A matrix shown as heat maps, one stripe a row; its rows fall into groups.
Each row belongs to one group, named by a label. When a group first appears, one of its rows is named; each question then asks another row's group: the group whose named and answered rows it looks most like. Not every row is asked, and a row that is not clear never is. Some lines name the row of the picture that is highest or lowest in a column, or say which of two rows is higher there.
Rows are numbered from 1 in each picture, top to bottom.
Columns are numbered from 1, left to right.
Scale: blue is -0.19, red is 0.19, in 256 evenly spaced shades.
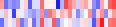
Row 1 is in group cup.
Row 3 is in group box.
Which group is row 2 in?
box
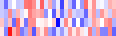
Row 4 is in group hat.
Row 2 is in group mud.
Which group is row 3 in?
mud
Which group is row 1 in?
mud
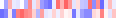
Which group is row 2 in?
mud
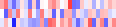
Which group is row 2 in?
mud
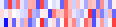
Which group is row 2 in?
hat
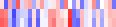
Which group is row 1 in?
mud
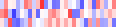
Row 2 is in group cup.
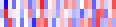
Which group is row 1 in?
box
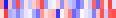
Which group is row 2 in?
cup
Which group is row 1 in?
mud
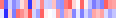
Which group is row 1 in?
cup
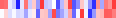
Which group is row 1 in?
cup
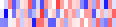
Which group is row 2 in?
box
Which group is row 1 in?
hat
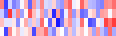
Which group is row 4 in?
hat
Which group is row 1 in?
cup
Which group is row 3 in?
cup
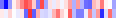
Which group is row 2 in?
hat
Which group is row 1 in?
mud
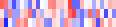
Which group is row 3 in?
mud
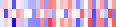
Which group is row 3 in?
box
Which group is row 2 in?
hat
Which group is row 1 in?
box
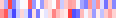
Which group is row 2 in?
cup
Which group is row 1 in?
hat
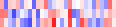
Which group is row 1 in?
hat
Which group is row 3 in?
cup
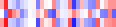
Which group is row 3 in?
cup
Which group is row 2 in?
hat
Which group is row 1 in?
cup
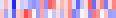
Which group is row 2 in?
mud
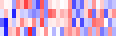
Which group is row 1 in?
mud
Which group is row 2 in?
box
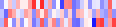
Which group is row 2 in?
hat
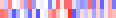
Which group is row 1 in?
hat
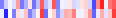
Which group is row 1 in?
box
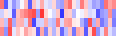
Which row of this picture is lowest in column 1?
2
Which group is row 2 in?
mud
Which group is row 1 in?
cup
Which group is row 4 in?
mud
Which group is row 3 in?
hat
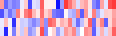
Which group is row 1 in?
cup
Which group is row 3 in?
box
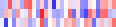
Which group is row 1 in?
mud
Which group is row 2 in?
mud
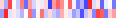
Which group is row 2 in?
box
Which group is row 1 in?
hat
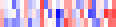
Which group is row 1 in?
box
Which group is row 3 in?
cup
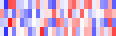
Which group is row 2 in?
cup
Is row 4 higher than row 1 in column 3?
No
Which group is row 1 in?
hat
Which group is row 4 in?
box
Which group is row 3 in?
hat
